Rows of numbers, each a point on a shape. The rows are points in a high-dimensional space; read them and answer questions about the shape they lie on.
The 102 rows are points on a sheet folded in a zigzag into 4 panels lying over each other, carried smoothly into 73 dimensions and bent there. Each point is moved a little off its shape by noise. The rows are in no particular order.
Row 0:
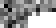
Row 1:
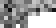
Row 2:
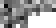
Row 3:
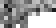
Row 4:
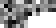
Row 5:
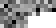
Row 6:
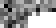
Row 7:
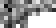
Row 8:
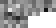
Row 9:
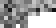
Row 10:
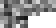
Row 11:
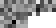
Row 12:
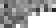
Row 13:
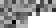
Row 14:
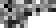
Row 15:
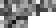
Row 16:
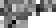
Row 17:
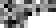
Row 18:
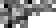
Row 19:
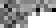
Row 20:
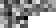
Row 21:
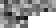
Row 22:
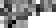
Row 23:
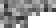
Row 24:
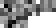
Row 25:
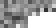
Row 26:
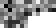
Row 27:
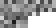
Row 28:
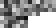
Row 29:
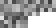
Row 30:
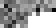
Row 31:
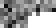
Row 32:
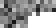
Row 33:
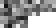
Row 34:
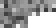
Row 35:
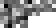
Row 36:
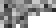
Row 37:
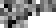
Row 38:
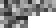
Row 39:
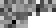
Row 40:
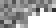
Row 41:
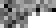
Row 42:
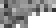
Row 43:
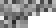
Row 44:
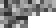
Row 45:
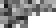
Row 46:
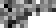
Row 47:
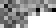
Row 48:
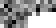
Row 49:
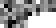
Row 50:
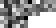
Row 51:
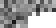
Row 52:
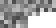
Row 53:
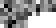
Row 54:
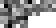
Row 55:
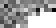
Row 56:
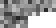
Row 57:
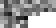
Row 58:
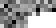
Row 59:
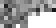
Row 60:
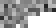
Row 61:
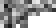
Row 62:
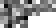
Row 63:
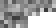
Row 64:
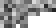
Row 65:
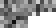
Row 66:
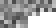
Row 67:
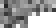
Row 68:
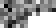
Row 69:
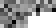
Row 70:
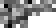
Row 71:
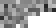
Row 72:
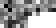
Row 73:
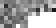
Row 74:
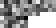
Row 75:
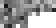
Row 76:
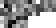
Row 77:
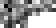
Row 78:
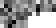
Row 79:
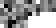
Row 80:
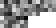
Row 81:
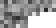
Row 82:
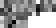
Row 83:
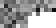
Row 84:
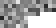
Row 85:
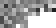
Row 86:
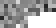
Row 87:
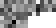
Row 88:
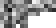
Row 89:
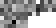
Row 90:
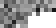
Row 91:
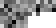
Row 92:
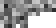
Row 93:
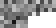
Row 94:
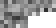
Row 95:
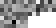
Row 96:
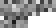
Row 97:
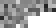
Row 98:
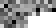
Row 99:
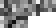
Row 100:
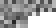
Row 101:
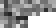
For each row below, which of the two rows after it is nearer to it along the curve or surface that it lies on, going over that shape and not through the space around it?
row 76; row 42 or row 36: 42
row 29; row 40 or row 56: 40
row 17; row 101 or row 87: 87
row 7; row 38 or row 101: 38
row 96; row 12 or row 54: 12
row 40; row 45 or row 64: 45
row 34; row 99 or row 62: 62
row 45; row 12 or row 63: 12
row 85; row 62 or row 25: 25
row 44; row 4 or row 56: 56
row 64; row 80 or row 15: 80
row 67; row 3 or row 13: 3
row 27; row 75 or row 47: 47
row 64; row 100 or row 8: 8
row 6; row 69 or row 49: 49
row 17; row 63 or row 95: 95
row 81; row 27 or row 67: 67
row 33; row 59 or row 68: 59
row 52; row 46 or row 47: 47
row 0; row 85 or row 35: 85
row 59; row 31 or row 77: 77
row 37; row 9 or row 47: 47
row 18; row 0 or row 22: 0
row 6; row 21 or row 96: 96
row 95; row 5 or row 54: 5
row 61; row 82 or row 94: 94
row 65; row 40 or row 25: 40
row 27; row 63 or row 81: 63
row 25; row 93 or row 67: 67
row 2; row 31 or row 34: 34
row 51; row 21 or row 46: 46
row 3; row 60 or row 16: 60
